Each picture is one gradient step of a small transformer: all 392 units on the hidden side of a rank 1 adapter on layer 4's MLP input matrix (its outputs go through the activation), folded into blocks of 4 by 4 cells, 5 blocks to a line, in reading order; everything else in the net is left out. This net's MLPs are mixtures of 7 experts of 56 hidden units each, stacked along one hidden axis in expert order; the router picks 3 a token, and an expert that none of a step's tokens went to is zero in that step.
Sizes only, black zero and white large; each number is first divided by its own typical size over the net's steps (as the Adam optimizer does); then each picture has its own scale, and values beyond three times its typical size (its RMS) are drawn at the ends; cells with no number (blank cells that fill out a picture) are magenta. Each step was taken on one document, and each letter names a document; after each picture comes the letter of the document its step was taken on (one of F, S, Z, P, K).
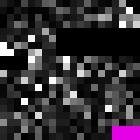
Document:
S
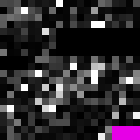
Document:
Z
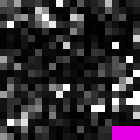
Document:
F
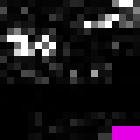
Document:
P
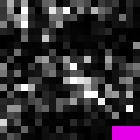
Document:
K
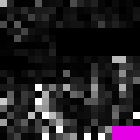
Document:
Z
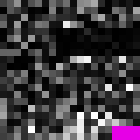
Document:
S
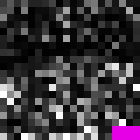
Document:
S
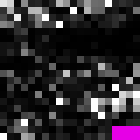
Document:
F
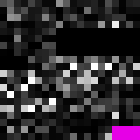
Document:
Z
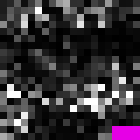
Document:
F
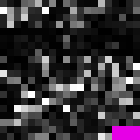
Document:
F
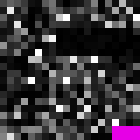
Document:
S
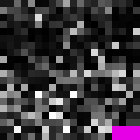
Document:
F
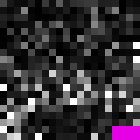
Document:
K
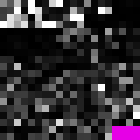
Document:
F
